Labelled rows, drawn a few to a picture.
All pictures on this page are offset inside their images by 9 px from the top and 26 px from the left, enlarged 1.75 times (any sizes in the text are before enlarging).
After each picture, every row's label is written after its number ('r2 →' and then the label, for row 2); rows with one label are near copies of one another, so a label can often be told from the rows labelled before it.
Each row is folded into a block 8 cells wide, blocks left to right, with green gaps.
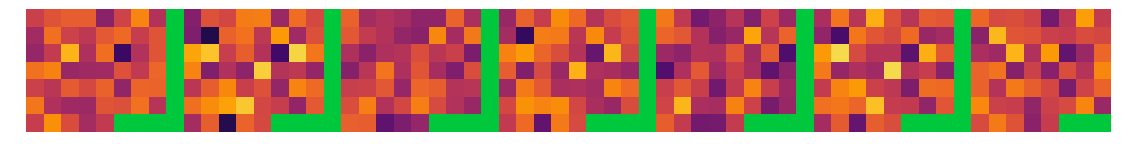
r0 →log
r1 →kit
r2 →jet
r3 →kit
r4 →jet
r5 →kit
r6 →log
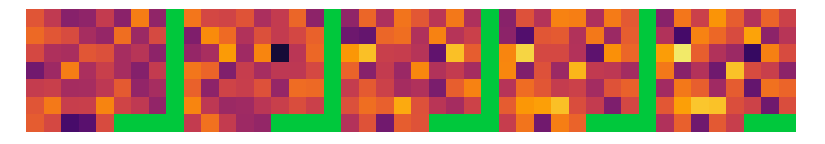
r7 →jet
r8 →log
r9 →kit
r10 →kit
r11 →kit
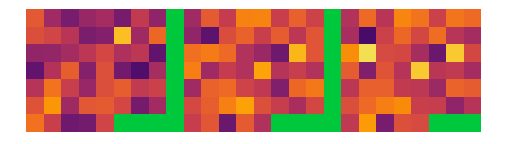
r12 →jet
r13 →kit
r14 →kit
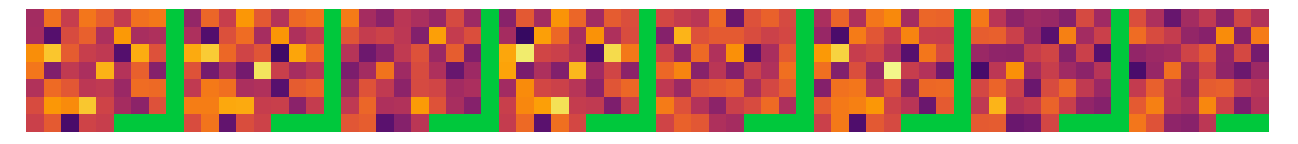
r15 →kit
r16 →kit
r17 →jet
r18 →kit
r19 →log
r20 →kit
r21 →jet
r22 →jet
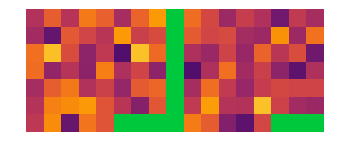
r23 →kit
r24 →jet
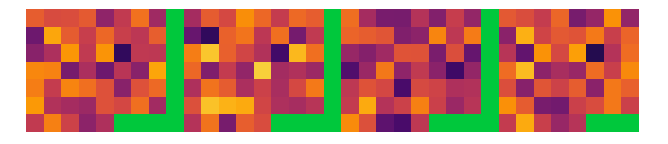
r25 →log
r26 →kit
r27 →jet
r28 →log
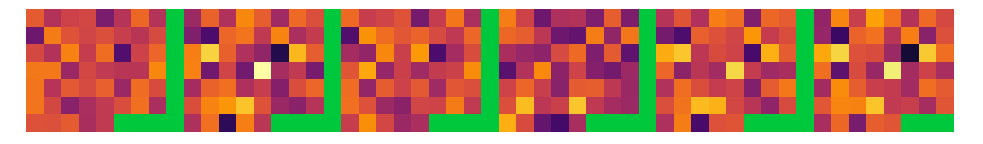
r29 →log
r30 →kit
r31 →log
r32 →jet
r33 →kit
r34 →kit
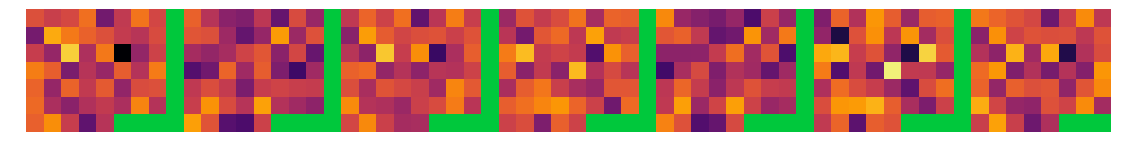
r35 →log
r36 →jet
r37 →log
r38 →kit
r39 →jet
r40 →kit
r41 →log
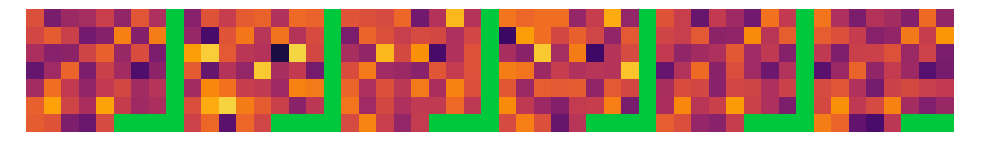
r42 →jet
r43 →kit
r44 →log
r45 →log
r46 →jet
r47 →jet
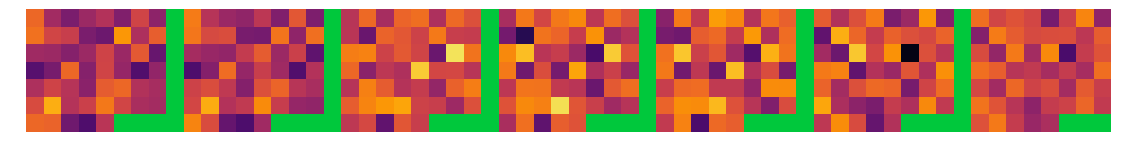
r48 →jet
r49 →jet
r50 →kit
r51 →kit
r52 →kit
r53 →log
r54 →log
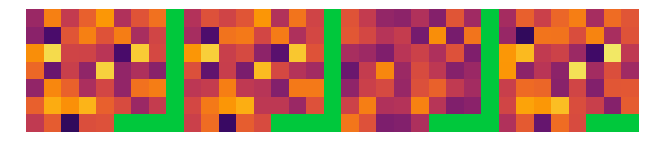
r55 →kit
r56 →kit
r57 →jet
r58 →kit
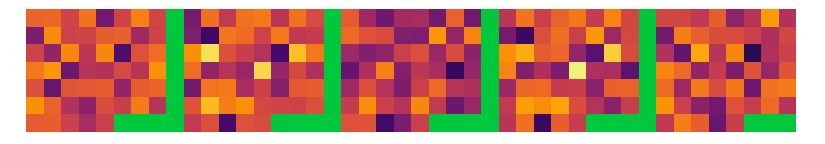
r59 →log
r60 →kit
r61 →jet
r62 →kit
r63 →log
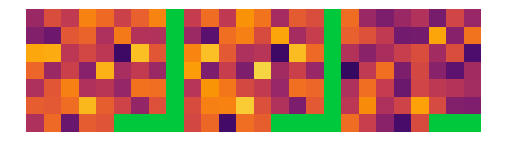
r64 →kit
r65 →kit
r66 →jet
